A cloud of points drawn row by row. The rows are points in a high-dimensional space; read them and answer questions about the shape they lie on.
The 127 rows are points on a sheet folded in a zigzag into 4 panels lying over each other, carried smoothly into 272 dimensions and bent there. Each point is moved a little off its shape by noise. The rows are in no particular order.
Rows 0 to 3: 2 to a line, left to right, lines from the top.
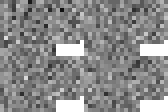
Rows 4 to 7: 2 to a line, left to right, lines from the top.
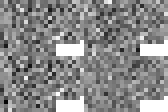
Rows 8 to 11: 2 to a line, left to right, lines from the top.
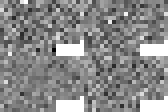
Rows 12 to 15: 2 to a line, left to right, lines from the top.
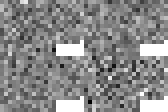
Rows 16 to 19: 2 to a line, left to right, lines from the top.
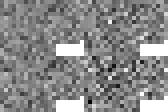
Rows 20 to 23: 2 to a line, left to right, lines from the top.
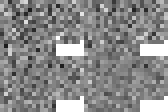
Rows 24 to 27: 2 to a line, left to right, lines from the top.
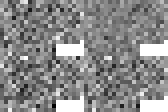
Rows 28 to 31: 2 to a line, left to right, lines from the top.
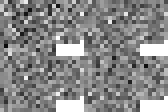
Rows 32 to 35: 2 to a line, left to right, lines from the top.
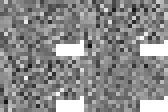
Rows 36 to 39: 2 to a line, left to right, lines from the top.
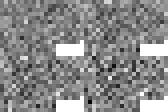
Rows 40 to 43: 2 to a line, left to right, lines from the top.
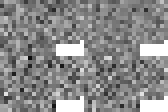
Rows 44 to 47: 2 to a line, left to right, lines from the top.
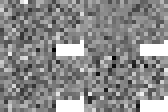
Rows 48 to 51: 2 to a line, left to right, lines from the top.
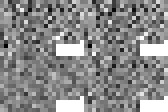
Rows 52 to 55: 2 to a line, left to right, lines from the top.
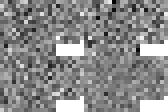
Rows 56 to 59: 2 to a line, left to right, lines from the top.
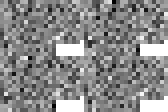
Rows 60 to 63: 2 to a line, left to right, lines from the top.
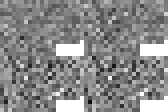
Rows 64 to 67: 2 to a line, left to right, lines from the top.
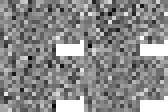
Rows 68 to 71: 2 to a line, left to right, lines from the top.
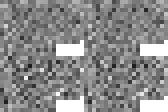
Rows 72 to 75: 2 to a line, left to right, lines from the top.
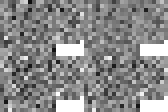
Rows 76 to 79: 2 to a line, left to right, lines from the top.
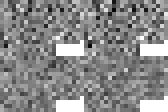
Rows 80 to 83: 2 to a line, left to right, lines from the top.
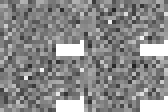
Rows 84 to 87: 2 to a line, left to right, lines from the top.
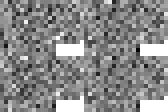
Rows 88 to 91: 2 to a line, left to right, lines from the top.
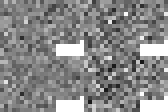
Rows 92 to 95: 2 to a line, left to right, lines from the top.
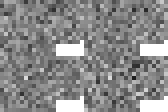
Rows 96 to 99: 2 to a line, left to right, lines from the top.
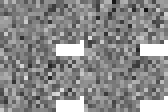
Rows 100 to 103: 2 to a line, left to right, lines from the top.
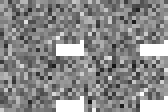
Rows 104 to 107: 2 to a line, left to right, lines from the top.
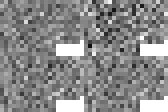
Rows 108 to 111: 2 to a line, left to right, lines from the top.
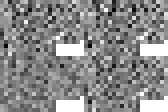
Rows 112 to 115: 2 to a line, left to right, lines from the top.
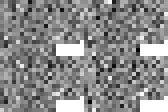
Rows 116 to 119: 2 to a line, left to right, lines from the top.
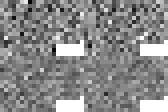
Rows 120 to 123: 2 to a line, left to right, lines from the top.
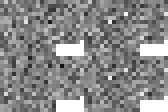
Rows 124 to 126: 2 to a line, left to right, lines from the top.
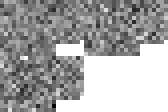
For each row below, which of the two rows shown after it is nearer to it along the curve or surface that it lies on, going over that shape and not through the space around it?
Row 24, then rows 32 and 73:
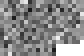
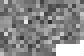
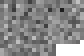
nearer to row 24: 73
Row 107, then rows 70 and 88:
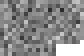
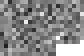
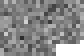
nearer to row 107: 88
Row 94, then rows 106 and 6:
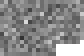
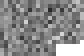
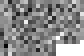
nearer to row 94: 106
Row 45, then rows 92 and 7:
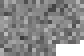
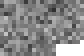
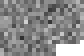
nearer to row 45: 92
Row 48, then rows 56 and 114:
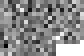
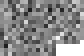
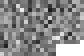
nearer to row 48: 114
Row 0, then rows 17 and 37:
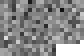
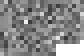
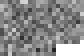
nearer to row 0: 37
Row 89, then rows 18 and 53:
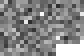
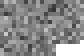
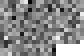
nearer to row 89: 18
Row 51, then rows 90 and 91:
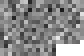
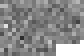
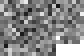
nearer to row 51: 90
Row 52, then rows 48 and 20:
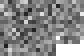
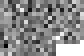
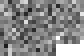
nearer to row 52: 20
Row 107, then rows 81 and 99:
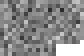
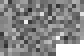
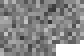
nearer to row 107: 99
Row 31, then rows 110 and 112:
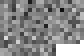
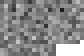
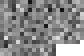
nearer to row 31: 110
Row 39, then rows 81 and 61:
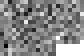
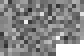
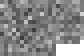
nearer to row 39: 81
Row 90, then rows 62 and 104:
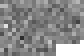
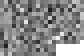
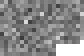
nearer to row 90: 104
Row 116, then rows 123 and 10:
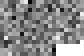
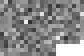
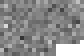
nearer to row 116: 10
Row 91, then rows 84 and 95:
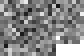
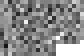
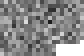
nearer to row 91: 84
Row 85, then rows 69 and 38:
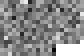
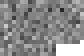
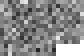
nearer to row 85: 69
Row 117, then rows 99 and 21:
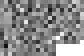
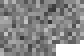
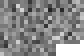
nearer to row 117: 21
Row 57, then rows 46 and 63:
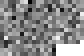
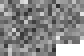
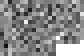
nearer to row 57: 46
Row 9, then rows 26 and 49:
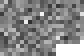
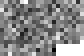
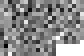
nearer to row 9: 49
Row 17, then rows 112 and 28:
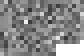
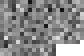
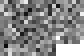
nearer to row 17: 28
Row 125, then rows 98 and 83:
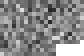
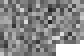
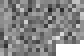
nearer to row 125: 98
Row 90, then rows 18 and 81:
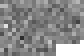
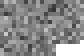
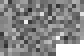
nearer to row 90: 18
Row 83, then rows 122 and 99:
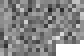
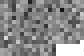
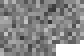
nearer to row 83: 99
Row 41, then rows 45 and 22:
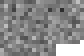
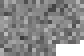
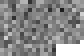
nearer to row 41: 22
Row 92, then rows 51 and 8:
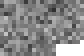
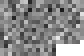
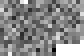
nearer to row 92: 51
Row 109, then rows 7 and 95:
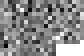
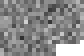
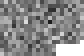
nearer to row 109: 95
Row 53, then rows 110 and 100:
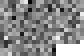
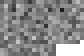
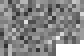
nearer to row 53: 110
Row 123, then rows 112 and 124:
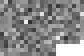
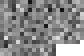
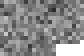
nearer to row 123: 124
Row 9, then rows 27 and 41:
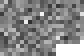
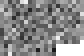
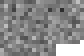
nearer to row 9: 27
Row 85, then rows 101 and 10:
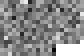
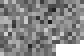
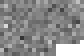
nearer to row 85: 10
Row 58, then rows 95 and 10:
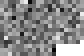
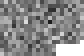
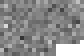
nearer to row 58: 10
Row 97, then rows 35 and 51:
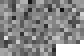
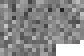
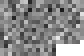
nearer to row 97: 35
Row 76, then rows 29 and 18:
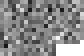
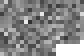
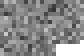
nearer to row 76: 18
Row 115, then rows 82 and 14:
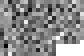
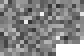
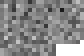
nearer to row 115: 82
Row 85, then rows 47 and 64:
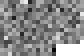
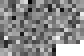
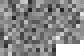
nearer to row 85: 47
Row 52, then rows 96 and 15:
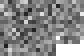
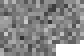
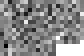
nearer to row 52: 15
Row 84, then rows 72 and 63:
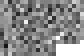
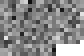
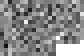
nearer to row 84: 63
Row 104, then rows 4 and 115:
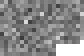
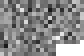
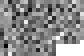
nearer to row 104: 115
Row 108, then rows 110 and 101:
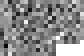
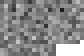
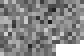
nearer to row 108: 101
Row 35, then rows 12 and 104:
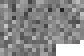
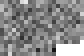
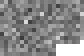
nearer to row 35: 12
